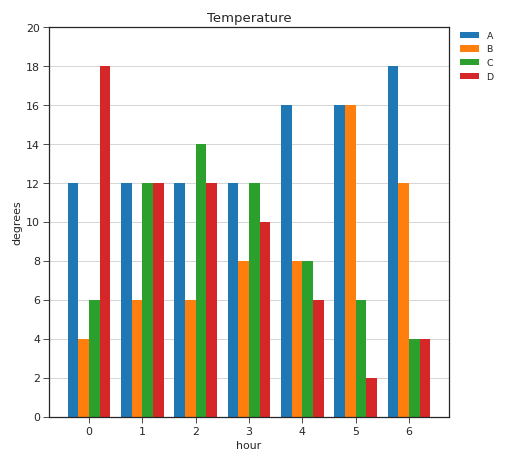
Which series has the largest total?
A
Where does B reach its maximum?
5
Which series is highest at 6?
A
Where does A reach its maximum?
6
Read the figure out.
Title: Temperature
x-axis: hour, ticks 0 1 2 3 4 5 6
y-axis: degrees, ticks 0 2 4 6 8 10 12 14 16 18 20
Legend: A, B, C, D
Values:
A: 12 12 12 12 16 16 18
B: 4 6 6 8 8 16 12
C: 6 12 14 12 8 6 4
D: 18 12 12 10 6 2 4
